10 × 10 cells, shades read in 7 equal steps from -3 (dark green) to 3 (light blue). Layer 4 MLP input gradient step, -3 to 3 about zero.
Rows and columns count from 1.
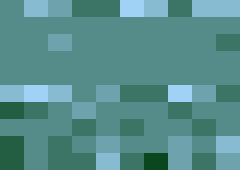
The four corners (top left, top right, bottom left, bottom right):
0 2 -2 1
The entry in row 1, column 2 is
2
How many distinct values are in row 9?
5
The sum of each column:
-4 4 2 -2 3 0 -2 3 1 3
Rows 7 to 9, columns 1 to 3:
-2 -1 0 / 0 0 0 / -2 0 -1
